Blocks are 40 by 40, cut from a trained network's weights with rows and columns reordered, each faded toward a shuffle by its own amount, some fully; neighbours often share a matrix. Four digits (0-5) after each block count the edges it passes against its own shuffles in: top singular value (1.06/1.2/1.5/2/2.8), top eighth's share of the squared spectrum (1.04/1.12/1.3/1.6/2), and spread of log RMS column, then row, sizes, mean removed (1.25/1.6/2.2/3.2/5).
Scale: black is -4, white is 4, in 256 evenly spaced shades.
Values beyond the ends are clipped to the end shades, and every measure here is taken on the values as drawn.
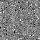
0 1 0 0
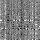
3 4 1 3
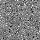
0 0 0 0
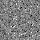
0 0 0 0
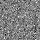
0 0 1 0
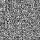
2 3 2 1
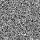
2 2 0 0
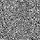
2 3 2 1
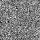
0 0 0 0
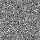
1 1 0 0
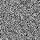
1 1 0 0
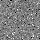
0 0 0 0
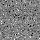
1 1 0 0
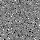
0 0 0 0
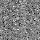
1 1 0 1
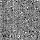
2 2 0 1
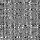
3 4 1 3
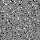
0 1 0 0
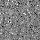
0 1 0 0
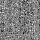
2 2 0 1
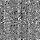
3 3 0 2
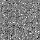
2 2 0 1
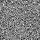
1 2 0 0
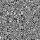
2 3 1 1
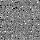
1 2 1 0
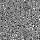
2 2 0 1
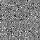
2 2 0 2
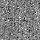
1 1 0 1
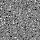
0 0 0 0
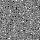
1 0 0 0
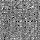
2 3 0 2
